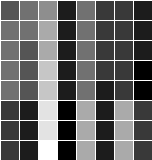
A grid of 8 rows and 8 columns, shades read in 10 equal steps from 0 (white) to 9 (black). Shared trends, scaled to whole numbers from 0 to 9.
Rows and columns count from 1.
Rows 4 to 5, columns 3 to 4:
2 8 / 2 8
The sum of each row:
50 48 49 49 50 46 46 45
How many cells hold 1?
2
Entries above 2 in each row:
8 8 8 7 7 7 7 7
